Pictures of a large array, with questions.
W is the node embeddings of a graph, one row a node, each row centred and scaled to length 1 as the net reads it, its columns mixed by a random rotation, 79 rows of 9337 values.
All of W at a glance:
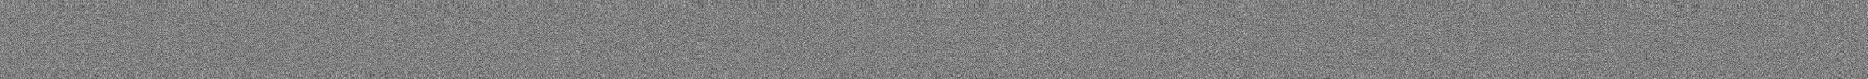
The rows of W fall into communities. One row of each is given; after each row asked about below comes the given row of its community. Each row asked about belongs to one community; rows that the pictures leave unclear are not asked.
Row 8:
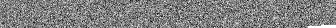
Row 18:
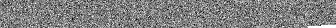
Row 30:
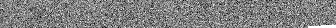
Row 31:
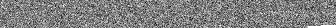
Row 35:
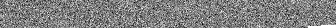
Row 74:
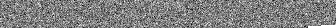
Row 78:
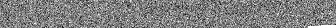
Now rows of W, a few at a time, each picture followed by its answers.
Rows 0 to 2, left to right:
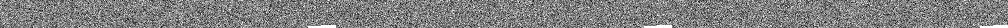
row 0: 30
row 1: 35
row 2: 35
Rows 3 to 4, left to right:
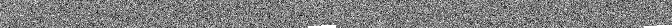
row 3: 30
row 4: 31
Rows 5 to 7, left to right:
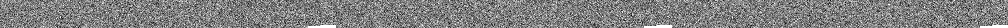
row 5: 31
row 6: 31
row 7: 31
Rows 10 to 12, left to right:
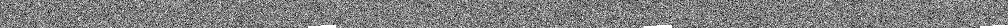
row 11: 31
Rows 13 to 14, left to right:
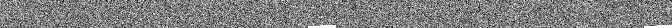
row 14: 30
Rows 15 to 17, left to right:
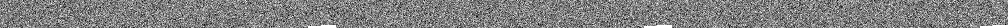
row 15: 35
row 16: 35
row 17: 31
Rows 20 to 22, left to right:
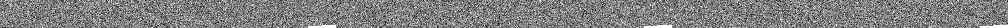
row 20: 30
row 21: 30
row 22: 18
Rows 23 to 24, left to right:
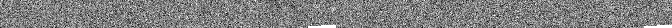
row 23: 30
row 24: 8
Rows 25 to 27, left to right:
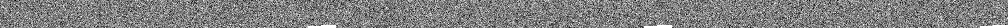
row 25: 31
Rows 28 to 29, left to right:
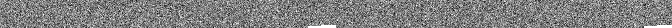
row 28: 8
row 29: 78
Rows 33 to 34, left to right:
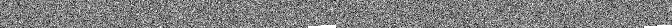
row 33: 30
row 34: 18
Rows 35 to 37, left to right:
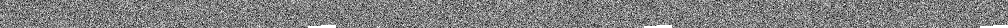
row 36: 31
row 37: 74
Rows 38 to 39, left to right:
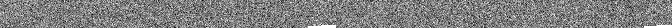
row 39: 31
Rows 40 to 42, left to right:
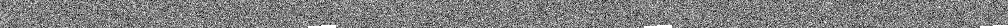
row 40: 18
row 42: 18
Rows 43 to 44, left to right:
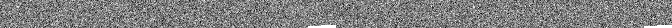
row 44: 78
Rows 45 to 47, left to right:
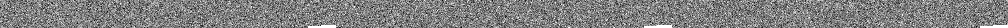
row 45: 74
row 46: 30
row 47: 74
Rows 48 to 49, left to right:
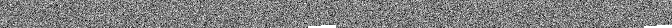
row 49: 8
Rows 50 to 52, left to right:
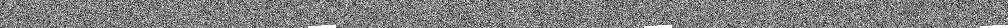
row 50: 30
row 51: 30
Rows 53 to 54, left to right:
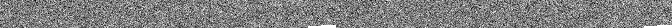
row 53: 35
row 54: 35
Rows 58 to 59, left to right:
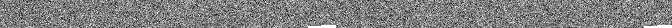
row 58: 35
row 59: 78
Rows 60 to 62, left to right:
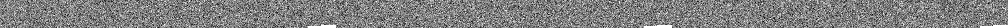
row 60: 8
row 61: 78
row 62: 74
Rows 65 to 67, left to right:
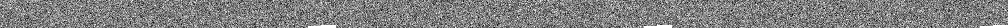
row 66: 8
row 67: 31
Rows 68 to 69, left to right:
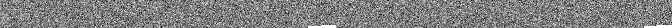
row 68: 18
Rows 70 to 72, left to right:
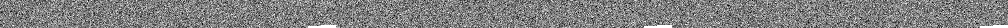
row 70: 35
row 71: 78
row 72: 78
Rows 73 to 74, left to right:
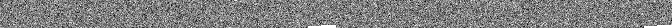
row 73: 78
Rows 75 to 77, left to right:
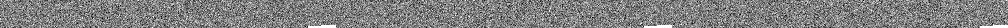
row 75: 74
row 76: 74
